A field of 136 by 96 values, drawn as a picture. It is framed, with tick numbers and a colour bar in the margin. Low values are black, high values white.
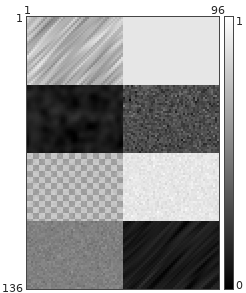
It is made of 4 by 2 panels. Panel 1,1: high, slanting up to the right. Panel 1,2: very high, flat. Panel 2,1: very low, blotchy, faint in contrast. Panel 2,2: low, fine-grained. Panel 3,1: high, checkered. Panel 3,2: very high, fine-grained, faint in contrast. Panel 4,1: middling, fine-grained, faint in contrast. Panel 4,2: very low, slanting up to the right, faint in contrast.
